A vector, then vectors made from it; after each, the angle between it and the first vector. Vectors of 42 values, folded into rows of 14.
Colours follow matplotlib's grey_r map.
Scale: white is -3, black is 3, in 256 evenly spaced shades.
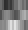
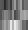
nearly parallel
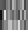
partly aligned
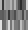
orthogonal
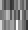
partly aligned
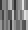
orthogonal
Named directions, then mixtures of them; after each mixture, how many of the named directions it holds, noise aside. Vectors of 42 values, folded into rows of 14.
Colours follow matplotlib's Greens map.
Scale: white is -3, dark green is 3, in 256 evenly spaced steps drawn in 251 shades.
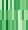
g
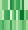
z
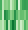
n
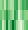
two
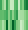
three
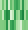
three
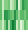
one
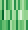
three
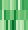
one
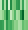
two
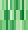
three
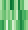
three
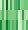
one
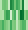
one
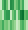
one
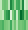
one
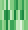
three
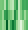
two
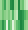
three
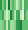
three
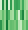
two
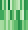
two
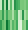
one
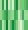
two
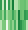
one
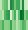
one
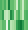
three
